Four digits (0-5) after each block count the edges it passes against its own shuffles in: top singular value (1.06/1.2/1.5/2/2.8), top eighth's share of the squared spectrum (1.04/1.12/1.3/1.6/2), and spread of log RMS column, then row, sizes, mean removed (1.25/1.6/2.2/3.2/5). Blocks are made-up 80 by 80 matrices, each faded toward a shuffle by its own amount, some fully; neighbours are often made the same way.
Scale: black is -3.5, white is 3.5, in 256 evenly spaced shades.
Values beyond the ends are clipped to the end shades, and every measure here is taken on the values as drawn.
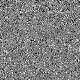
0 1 0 2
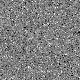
0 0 0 0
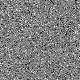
0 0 0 0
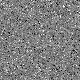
0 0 0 0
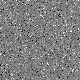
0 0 0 0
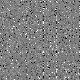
4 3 2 1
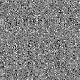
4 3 1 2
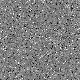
2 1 0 0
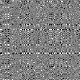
5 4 3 3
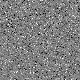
1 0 0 0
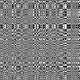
5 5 4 4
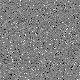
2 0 0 0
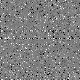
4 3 1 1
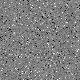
2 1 0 0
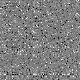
3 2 1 1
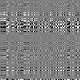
5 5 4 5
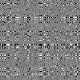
5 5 3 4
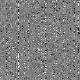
4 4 3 0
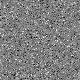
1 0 0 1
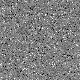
2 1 0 0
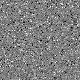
3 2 0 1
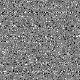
1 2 0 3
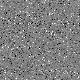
1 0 0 1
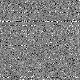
2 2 0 3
